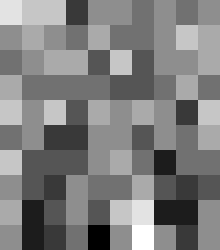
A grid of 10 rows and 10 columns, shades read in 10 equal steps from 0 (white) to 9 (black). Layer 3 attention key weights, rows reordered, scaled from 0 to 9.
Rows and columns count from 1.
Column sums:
33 50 49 52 49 39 40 51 53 39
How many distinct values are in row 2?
4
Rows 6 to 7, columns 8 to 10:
4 5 3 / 8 5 5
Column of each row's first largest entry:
4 4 5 6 9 3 8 3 2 5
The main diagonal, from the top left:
1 3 3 5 3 4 5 6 8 4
